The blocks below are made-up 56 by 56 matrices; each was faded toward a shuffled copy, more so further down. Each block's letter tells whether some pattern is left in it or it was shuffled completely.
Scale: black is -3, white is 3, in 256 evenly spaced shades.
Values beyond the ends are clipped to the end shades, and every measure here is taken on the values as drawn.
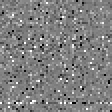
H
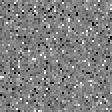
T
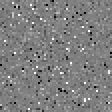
T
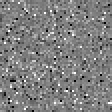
T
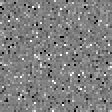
T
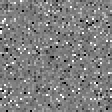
T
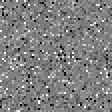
T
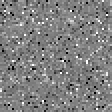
T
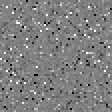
T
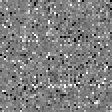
H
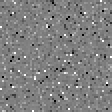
T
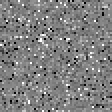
T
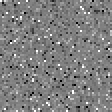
T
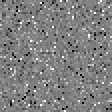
T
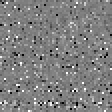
H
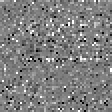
H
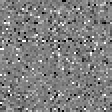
H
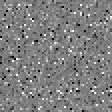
T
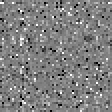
H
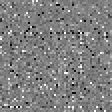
H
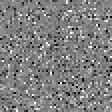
H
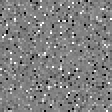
T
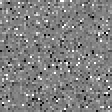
T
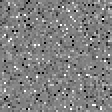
T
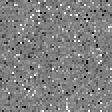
T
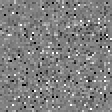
H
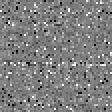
H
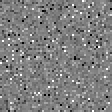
T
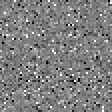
H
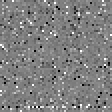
H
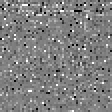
H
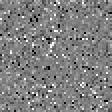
H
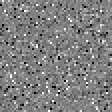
T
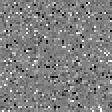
H
